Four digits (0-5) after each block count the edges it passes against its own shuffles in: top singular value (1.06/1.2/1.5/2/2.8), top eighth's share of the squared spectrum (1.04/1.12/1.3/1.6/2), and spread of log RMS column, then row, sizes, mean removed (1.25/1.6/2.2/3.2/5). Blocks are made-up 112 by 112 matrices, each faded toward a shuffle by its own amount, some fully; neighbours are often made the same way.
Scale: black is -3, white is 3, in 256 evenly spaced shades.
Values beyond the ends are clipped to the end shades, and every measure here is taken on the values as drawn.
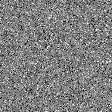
0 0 0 0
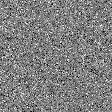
0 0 0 0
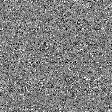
1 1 0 3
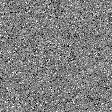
0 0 0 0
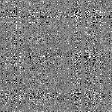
2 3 4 4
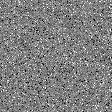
0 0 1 0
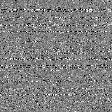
2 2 0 4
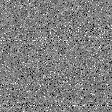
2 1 0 2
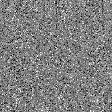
3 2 1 0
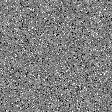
2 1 0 0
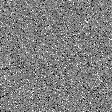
2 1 0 0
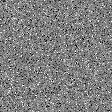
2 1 0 0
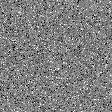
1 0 0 0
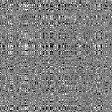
5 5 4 3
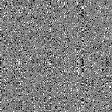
4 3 2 1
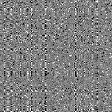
5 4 3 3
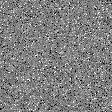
2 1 0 0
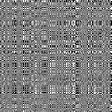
5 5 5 4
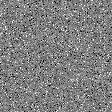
2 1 0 0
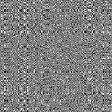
5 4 4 3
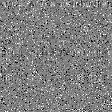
4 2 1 1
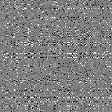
5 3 2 3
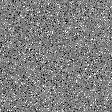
2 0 0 0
